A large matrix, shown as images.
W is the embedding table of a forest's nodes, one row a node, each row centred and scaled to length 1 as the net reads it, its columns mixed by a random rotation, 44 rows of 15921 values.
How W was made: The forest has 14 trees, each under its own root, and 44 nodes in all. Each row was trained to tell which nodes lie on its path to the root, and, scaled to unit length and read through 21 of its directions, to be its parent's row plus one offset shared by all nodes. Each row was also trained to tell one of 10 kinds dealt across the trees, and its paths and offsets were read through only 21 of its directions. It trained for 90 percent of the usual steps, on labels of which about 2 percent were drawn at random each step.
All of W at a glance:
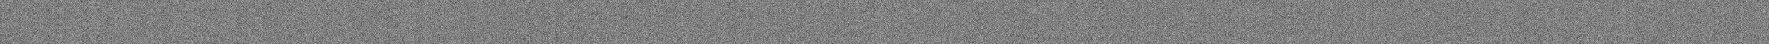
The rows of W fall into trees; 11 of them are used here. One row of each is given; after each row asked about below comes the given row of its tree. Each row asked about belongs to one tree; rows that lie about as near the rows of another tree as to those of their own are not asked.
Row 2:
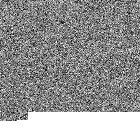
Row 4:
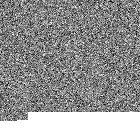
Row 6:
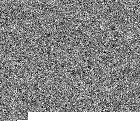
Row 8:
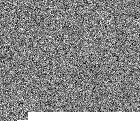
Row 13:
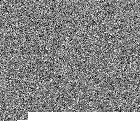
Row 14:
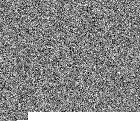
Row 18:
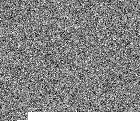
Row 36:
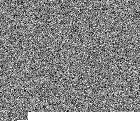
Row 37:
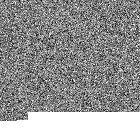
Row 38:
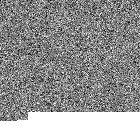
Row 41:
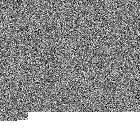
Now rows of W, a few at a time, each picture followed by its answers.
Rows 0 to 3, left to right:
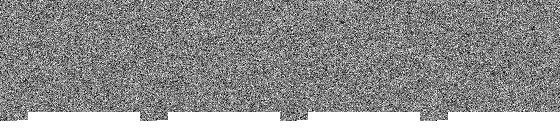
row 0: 38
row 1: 37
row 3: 6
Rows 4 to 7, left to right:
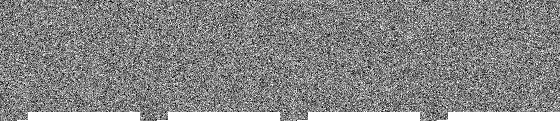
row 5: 14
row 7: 2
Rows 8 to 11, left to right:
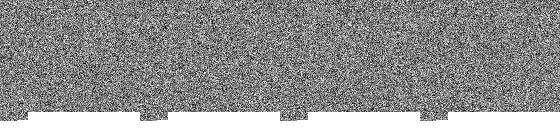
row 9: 36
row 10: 36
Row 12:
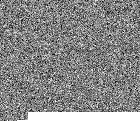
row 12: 13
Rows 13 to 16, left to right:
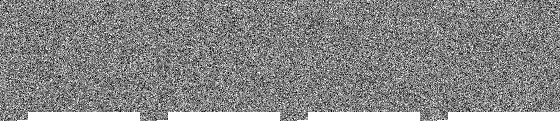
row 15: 8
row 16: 6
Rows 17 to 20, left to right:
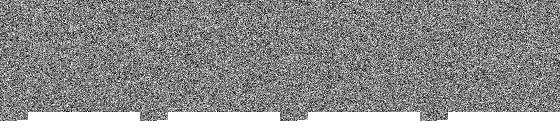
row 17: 4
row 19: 13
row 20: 2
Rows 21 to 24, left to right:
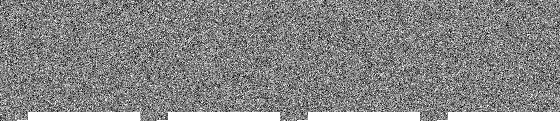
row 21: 38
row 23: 6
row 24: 18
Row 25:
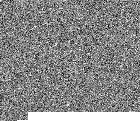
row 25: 4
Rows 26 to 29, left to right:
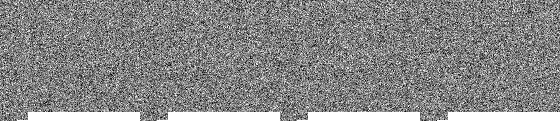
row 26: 8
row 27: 2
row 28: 2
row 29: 13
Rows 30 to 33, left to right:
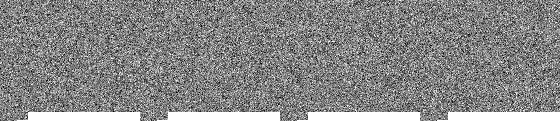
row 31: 41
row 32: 18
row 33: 6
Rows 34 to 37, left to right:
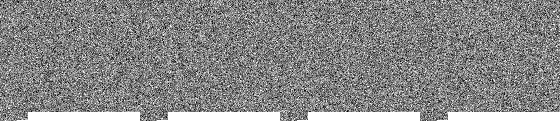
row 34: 41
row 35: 36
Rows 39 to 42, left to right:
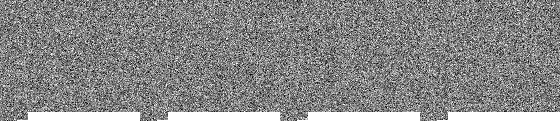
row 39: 37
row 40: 8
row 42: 14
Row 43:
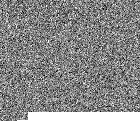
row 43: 36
